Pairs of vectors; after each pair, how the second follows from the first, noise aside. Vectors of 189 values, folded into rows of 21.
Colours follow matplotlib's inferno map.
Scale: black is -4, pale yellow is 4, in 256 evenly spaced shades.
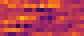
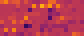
partly zeroed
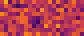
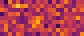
negated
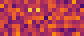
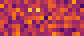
copied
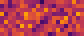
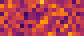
negated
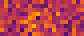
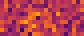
copied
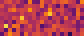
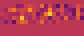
partly zeroed
